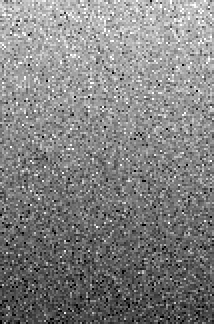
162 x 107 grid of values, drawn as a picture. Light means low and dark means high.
Slope: up to the bottom. Odd rows or columns: none. Average level on the scale: 50%.
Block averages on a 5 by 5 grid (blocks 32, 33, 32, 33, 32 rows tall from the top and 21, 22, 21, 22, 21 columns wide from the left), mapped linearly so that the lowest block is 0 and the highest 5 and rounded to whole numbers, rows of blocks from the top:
0 0 0 0 0 / 1 1 1 1 1 / 3 3 3 3 2 / 4 4 4 4 4 / 5 5 5 5 5
